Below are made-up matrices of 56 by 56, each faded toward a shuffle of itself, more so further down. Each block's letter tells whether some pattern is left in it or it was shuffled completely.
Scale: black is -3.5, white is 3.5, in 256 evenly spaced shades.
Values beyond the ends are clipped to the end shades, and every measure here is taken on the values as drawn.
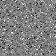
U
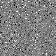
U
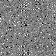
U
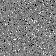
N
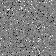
N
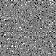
U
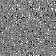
U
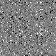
U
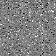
U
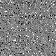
U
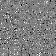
U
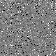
U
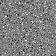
N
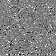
U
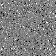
U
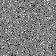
N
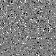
U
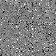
U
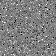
N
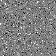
U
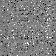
U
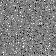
N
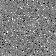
N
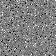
N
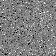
N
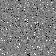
U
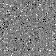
U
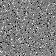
N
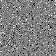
U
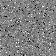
N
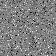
N
